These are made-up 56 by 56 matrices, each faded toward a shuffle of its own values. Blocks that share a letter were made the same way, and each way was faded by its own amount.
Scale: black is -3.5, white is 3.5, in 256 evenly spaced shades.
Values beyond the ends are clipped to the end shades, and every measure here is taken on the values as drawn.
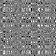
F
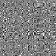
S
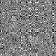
S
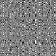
S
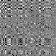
F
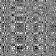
F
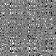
S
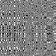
F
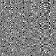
S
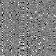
S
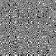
S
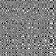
F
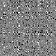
S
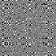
F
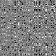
S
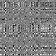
F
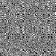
S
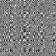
F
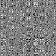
S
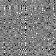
S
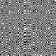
F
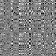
F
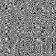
S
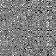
S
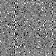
S
